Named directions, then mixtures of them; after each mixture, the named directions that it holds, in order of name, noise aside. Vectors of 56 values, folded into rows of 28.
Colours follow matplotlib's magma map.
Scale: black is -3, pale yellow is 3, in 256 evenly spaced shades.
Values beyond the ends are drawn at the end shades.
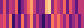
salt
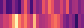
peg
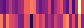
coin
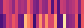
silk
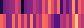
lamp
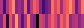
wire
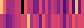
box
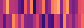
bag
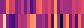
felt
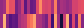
felt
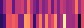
silk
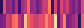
peg, silk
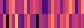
wire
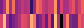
felt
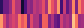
lamp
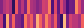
coin, silk, wire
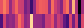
coin
